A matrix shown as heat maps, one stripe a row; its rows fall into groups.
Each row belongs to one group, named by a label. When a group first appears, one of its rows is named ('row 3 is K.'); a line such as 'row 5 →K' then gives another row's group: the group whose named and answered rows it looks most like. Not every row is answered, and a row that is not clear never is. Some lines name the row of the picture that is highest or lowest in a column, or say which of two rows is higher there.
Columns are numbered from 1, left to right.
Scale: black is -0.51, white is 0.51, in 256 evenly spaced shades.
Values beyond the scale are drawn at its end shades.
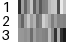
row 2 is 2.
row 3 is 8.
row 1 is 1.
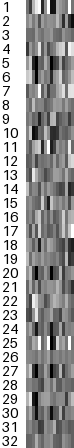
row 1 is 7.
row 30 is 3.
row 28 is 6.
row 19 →8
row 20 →3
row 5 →3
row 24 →3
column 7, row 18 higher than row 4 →No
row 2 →8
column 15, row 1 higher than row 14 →Yes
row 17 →1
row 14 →8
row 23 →2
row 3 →2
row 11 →7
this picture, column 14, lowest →29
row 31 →6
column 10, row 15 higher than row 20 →Yes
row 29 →3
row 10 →3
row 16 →1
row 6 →3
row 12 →1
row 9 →6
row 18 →8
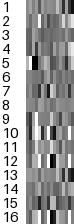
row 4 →1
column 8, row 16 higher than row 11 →Yes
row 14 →1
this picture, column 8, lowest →7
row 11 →2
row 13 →8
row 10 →7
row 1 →8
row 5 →3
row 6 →6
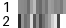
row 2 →1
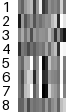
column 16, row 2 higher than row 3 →Yes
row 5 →7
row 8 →1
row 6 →7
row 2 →1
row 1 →7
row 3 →8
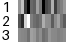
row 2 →2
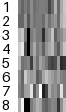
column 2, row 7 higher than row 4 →No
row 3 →3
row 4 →3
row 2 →1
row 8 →3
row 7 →7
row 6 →2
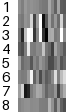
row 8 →8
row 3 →7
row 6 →1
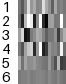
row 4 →7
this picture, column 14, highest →5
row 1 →2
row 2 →7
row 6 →8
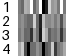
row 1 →7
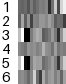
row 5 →3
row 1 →1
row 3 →3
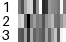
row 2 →3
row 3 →1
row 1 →7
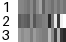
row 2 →1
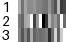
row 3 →1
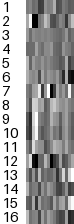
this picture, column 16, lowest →6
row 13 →1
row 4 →2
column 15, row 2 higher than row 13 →No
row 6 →8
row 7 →7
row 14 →8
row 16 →8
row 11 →2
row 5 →8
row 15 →1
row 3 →8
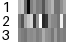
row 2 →7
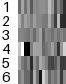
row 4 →3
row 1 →8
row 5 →8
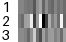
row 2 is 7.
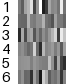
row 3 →1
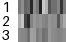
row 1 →6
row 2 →3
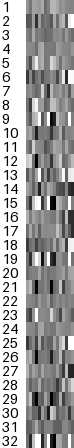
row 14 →8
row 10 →3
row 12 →3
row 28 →1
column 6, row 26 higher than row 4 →No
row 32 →7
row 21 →3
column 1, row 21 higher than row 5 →Yes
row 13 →1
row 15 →7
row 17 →8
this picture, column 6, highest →7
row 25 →1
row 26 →3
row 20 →1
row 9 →7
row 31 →2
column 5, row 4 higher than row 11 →Yes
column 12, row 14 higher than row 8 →No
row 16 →8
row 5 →2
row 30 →6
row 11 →2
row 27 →8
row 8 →2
